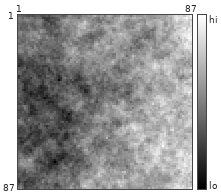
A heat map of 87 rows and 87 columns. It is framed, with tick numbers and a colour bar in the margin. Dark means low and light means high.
There is an overall slope up to the right. There are no regular stripes. The ninth with the lowest average is the middle left. The field is mottled with small blotches.
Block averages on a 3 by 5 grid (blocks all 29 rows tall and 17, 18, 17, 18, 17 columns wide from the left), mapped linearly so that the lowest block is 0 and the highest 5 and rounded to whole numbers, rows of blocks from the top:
1 2 3 3 5 / 0 1 2 4 5 / 1 1 3 4 5
